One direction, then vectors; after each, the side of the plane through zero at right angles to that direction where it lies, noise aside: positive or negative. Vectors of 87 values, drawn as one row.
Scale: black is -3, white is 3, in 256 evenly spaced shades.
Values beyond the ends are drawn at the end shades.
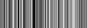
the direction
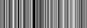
positive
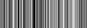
positive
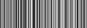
positive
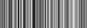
positive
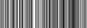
negative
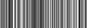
positive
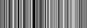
positive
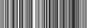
negative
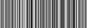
negative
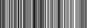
positive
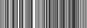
negative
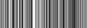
negative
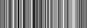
positive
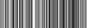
negative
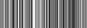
negative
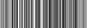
negative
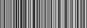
positive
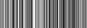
negative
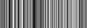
positive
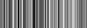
positive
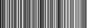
positive
